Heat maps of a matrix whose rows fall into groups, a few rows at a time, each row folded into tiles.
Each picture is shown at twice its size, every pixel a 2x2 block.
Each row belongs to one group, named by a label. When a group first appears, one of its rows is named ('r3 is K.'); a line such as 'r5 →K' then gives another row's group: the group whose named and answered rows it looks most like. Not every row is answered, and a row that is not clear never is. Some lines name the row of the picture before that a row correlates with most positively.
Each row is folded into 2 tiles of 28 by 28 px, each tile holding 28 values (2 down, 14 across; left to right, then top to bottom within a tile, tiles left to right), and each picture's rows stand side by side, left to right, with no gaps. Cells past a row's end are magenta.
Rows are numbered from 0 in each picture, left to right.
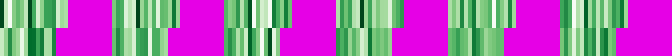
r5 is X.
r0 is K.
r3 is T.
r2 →X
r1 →X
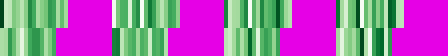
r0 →K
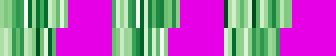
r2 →K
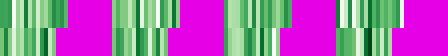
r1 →X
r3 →K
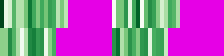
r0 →K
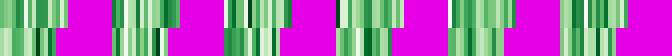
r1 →X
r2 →T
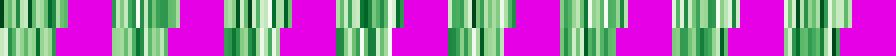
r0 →K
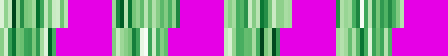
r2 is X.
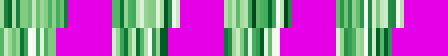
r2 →T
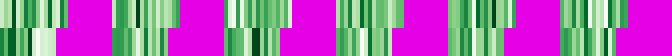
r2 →K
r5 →X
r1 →T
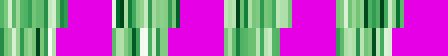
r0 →T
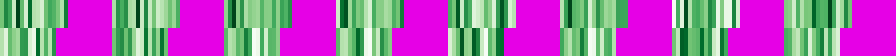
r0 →K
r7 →T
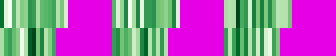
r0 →K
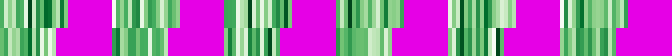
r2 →X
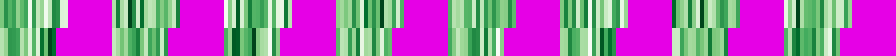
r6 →K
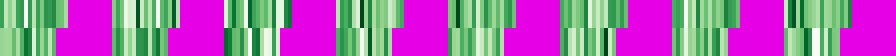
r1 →X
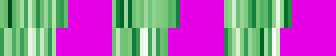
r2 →T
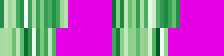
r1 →X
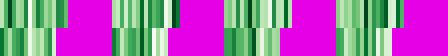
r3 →T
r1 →T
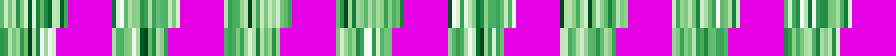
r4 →K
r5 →K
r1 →K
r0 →T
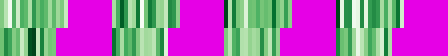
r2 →K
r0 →K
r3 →K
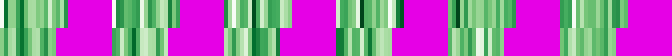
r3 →T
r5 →X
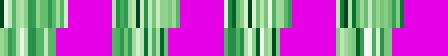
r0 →K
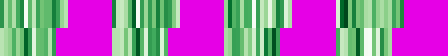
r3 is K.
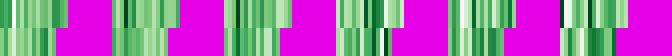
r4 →X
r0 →X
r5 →K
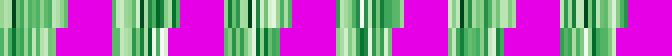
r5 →T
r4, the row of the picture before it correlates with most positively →2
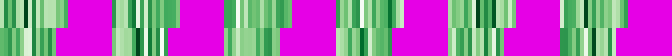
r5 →T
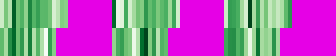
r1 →K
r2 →T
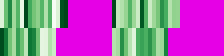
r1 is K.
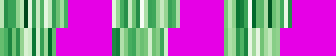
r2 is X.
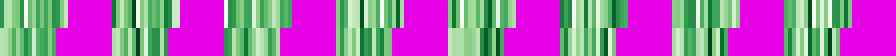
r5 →X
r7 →X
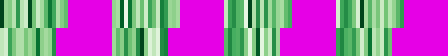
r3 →T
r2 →T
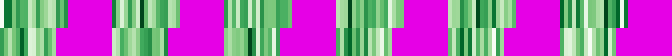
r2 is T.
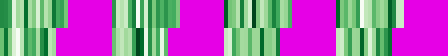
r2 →K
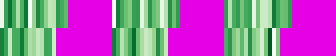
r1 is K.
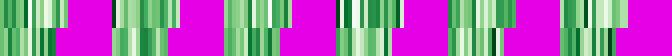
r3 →K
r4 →X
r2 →X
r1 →K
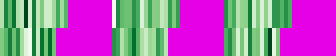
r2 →X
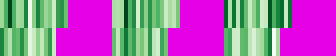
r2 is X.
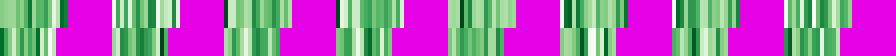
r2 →K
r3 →K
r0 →T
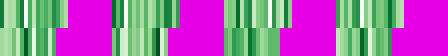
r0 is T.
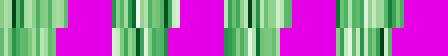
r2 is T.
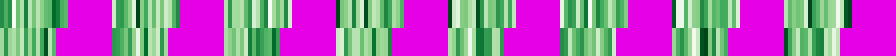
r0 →X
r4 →K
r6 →K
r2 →X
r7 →T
